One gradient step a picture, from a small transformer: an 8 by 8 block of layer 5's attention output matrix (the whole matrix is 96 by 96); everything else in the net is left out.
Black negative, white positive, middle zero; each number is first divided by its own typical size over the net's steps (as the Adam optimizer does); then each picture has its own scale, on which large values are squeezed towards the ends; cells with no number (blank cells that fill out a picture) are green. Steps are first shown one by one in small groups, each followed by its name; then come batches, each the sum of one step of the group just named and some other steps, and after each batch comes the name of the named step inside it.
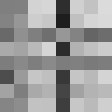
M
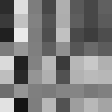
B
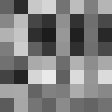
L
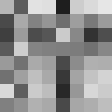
M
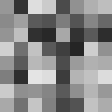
L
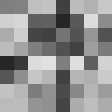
M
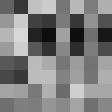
L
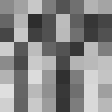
B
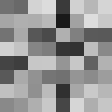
M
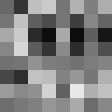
L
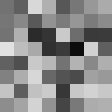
L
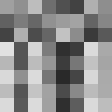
B
